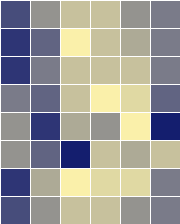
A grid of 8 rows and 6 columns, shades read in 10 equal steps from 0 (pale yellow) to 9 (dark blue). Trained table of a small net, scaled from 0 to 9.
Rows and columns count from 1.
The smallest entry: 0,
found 4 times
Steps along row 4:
up down down up up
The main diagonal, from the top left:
7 6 2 0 0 2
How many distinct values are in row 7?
5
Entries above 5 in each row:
1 2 1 2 2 2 1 1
